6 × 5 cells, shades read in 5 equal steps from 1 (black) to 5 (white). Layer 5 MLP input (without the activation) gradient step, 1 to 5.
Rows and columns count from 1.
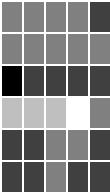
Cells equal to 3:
13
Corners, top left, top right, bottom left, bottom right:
3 2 2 2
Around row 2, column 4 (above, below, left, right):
3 2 3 3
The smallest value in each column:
1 2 2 2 2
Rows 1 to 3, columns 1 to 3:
3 3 3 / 3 3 3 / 1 2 2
